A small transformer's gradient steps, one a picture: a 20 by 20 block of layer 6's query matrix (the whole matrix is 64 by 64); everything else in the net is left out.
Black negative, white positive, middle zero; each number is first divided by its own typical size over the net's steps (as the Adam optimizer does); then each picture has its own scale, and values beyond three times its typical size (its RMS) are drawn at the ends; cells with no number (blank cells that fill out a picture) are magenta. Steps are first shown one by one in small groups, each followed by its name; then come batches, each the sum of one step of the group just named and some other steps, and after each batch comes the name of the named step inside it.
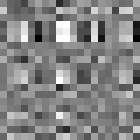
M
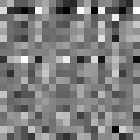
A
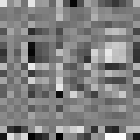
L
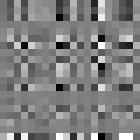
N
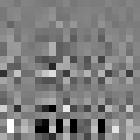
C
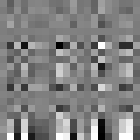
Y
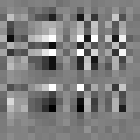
M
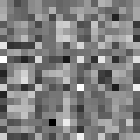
M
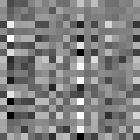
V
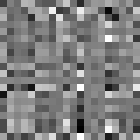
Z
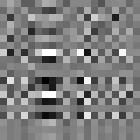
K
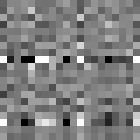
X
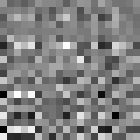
X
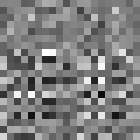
K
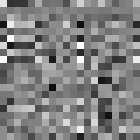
V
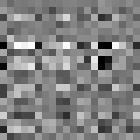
X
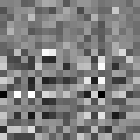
K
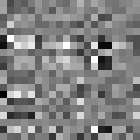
V
